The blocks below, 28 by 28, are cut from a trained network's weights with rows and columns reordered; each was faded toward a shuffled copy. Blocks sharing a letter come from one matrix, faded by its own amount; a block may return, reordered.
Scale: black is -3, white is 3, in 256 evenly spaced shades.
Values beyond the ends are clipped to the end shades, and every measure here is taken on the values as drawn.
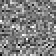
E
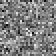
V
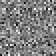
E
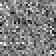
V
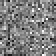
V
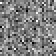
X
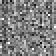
X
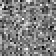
X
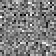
E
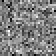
V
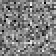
V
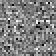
V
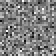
X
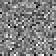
E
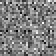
E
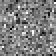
V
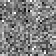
X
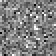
V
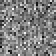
X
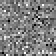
V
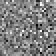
V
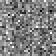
X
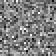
V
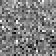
V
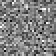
V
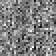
X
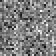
X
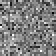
V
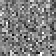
X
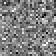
V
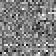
E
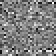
E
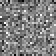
X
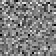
E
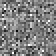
V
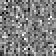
X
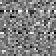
E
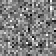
X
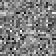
E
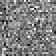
V
